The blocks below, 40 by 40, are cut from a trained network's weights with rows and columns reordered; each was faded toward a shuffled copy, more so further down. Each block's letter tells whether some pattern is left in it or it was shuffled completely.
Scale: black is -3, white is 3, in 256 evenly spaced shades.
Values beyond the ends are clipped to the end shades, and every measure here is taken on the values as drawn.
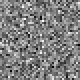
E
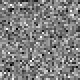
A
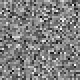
A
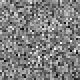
E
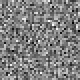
E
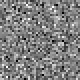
A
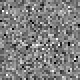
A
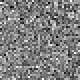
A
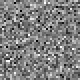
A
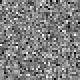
E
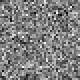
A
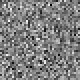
A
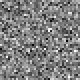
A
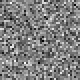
A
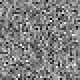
E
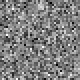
A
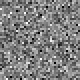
E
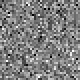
E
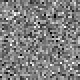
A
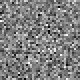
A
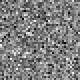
E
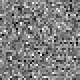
A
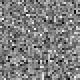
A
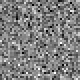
E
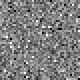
E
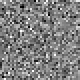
E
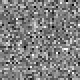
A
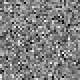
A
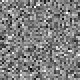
A
